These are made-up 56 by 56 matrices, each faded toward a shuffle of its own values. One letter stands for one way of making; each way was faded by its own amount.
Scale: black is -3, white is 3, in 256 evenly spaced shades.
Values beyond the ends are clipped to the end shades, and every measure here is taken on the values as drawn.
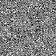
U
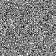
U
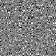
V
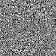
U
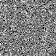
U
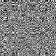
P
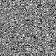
U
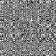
P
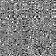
V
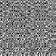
P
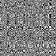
P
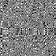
V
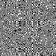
V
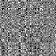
P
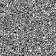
U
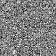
U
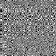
P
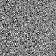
U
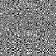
P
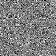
U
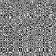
P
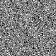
U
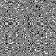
V
